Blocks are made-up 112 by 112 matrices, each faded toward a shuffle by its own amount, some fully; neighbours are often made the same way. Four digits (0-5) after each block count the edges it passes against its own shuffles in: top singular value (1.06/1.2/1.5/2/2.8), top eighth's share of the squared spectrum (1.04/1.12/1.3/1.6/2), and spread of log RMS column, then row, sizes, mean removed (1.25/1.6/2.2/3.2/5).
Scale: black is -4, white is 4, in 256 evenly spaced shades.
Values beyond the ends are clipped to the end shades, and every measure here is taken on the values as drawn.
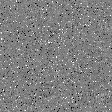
2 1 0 0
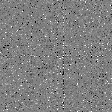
4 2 1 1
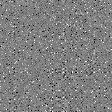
4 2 1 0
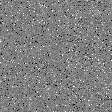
2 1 0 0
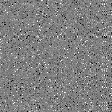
4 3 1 1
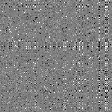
5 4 3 2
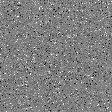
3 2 0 0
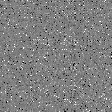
3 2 1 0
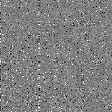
4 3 2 1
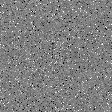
2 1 0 0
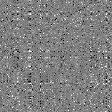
4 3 2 2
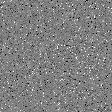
2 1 0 0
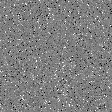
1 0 0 0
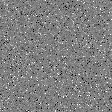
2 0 0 0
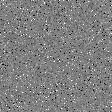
0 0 0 0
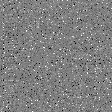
3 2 1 0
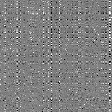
5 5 3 3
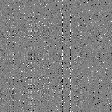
5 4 2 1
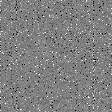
4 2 1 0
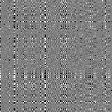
5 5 4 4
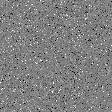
2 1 0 0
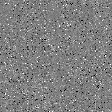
3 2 1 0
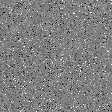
3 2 1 0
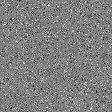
2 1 0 0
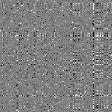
5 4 3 3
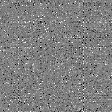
4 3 2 1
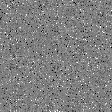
3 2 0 0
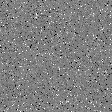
0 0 0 0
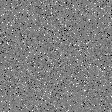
1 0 0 0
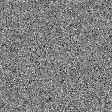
0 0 1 0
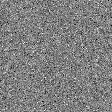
0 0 0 0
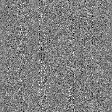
1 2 3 0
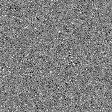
0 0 0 0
